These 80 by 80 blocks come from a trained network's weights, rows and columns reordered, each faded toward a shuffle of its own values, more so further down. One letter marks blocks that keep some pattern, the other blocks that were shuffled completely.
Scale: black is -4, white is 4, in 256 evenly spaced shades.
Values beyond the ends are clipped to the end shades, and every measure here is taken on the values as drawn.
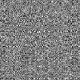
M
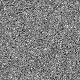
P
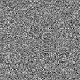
M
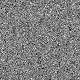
P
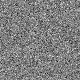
P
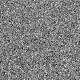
P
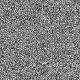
M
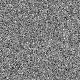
P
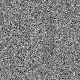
P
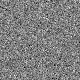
P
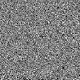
M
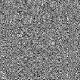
M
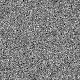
P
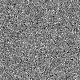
P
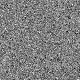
P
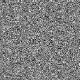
M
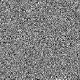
M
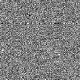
M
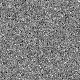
P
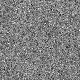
P
